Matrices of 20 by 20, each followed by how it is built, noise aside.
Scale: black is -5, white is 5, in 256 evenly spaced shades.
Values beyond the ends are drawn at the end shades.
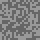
noise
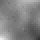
smooth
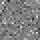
noise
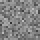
noise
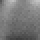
smooth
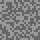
noise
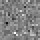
noise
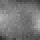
smooth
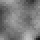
smooth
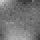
smooth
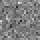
noise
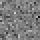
noise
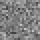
noise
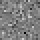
noise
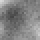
smooth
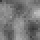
smooth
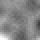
smooth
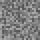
noise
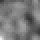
smooth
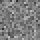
noise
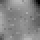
smooth
